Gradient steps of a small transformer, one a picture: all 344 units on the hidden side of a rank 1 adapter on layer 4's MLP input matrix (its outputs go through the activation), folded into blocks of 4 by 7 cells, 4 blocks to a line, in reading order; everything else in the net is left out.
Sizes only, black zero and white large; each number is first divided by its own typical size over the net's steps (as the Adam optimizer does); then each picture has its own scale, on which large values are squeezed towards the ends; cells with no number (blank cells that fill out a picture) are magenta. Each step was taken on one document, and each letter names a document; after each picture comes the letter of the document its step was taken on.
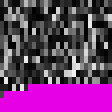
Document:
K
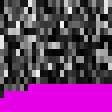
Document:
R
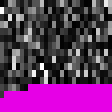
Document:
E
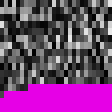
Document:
R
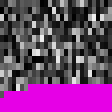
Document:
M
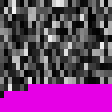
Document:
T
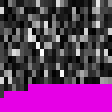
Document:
E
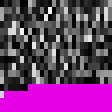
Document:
R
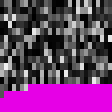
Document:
K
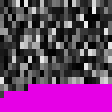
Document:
T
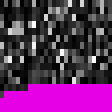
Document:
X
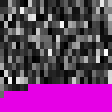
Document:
R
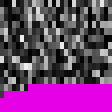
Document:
T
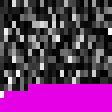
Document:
E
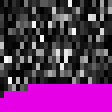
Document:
X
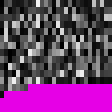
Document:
M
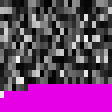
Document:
R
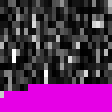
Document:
E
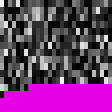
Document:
T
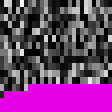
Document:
K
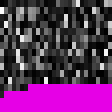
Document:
E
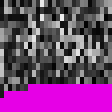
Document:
M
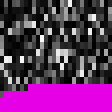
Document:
X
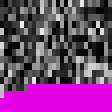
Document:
M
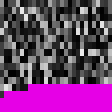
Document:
T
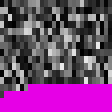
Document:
M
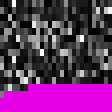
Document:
E
